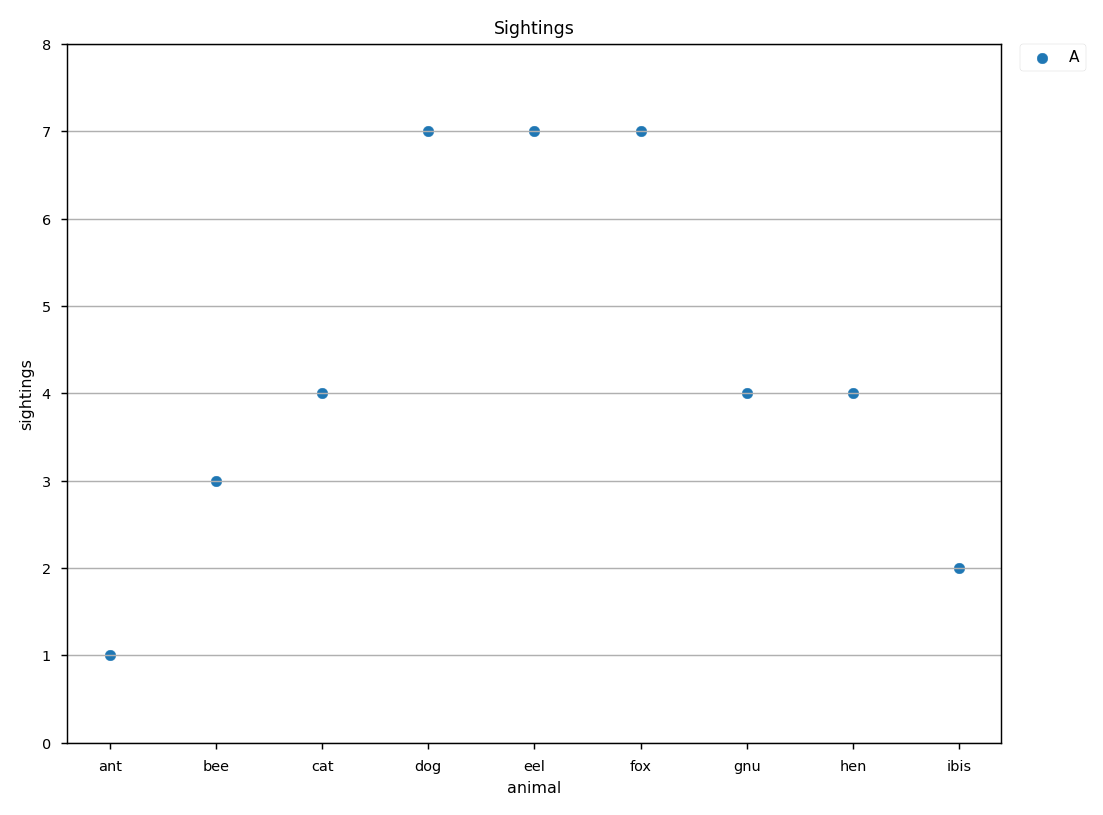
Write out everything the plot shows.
Title: Sightings
x-axis: animal, ticks ant bee cat dog eel fox gnu hen ibis
y-axis: sightings, ticks 0 1 2 3 4 5 6 7 8
Legend: A
Values:
A: 1 3 4 7 7 7 4 4 2
